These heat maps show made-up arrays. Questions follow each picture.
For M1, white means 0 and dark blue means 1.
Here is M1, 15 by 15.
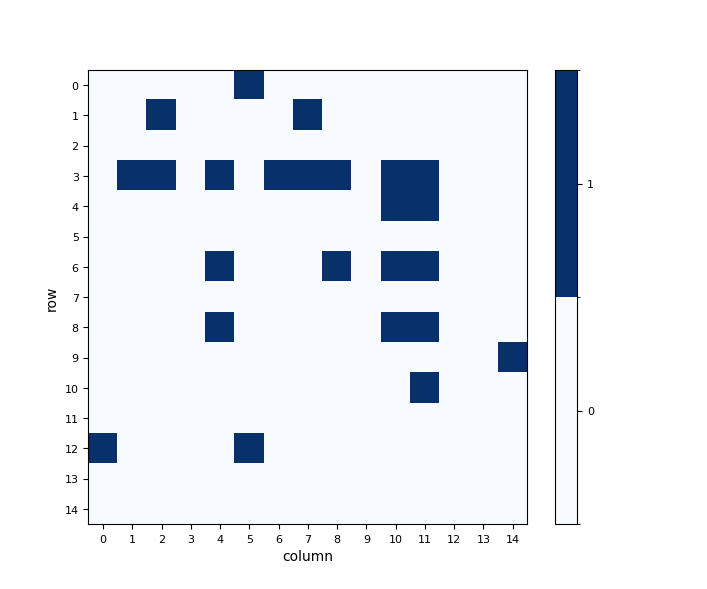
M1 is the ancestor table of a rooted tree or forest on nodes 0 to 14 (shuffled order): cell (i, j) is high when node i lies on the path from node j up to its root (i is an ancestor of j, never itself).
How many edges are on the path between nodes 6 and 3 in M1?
1
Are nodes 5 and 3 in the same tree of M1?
no
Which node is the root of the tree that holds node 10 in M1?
3
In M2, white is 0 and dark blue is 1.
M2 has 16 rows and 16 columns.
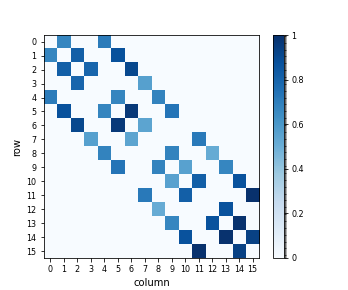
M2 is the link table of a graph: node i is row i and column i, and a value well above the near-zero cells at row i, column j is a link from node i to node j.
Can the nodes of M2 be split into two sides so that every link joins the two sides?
yes
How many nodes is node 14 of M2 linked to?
3
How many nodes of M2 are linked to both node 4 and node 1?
2
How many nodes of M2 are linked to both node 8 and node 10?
1
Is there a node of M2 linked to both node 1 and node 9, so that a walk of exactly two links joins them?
yes
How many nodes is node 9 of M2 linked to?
4
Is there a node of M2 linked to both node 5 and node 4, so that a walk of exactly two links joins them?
no
